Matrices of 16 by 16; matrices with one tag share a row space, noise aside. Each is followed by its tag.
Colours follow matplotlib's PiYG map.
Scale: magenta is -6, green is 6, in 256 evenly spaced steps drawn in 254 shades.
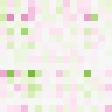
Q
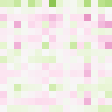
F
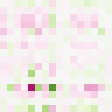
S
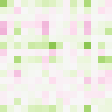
F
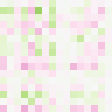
S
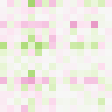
S
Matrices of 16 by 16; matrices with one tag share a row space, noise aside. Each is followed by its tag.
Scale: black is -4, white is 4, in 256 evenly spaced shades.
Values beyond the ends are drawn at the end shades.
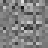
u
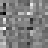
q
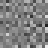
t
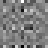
u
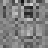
u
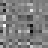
q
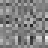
t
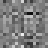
u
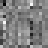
q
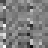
q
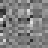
q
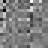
q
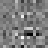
u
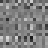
t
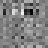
u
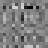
u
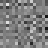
t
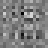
u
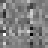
q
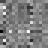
q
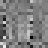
q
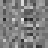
u
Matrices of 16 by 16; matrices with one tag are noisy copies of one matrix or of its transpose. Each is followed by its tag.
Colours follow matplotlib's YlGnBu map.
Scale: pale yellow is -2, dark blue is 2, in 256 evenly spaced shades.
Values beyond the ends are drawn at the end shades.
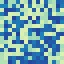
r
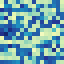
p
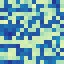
p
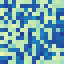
r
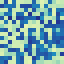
r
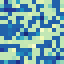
p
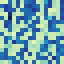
p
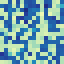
p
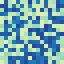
r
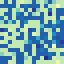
r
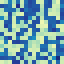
p
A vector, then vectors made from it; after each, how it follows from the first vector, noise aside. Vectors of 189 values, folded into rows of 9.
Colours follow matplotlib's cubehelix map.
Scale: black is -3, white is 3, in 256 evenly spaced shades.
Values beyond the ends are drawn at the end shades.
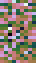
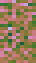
shrunk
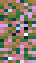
reversed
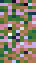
negated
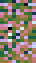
negated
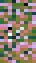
negated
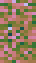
shrunk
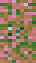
shrunk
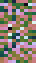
negated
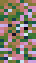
reversed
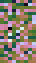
negated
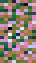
negated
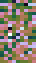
negated
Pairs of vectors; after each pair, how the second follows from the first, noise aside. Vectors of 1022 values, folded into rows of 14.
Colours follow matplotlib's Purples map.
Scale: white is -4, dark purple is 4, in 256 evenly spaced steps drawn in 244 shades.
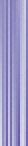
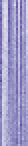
reversed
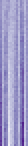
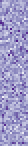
shuffled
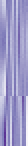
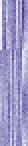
reversed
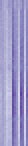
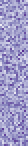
shuffled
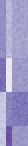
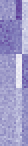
reversed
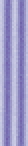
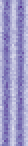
reversed
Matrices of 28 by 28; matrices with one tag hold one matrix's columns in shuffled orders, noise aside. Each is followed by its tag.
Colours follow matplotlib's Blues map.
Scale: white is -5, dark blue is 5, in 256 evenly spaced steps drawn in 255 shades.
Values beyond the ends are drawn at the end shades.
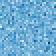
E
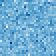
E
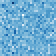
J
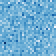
E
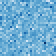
E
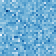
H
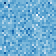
J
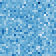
J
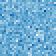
H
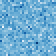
E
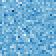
H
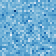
H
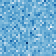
E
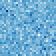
H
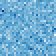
H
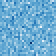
E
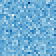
J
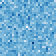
E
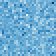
J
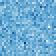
E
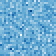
H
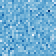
H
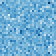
J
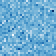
H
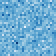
E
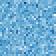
J
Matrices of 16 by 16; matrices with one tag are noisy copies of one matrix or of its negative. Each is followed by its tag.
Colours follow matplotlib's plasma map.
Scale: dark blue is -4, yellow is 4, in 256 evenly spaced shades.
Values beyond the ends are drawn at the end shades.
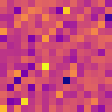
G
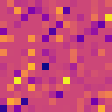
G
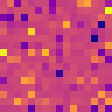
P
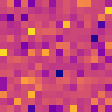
P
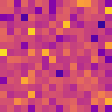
P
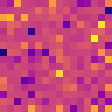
P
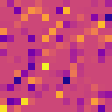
G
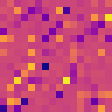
G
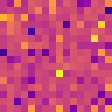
P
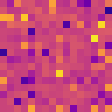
P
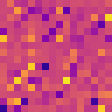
G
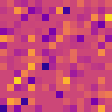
G
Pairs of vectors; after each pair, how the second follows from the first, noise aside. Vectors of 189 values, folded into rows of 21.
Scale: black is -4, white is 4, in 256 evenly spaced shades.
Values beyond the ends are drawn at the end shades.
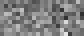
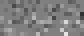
partly zeroed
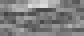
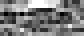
scaled up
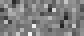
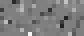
partly zeroed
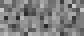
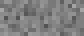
shrunk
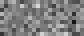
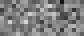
wrapped around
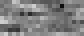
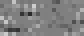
partly zeroed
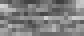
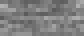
shrunk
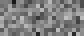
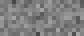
shrunk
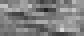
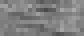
shrunk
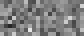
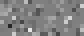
partly zeroed
